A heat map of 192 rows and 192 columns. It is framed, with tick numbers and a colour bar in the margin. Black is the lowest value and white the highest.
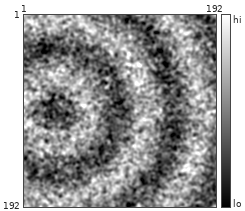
The middle left is the ninth with the highest average. There is no seam. There are no lone odd cells. On average the colour sits 50% of the way up the scale. Concentric rings centre on the middle left. No overall slope runs across the table. No single row or column stands out from its neighbours.
